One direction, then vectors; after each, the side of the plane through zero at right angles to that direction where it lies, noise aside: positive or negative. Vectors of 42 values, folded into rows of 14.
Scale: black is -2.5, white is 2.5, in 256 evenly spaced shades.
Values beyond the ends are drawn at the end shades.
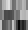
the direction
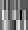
negative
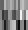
positive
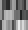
negative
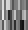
positive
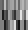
positive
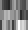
negative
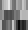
positive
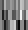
positive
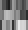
negative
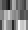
negative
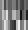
negative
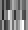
negative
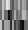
positive
